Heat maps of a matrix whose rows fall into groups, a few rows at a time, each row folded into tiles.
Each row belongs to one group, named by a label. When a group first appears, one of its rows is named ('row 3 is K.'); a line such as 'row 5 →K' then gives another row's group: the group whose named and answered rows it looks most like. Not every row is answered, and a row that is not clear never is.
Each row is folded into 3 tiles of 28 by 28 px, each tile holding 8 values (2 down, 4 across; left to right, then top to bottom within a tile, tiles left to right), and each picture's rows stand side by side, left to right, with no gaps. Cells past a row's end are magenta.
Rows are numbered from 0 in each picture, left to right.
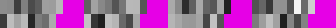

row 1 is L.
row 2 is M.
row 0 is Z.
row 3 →Z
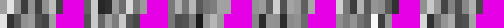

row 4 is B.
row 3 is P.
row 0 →L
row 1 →Z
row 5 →L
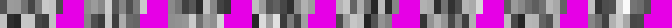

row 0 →L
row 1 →P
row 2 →B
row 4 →Z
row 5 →Z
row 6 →L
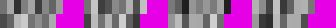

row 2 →M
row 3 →P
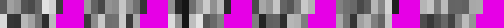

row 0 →L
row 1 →B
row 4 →L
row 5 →P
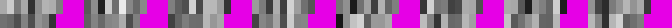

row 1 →B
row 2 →B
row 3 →B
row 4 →Z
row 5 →L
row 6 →L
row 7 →M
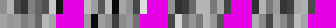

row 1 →P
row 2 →M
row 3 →L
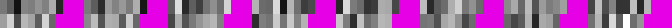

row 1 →M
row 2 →Z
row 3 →B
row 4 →L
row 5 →M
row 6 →P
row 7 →Z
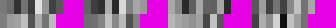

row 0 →B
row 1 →B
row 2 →M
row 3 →Z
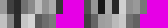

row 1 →B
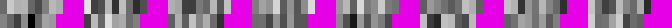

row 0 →P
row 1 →B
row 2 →Z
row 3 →P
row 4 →P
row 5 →L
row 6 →B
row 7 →M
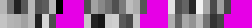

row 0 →M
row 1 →L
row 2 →M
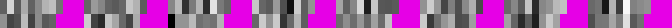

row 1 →L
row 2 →Z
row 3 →Z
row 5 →L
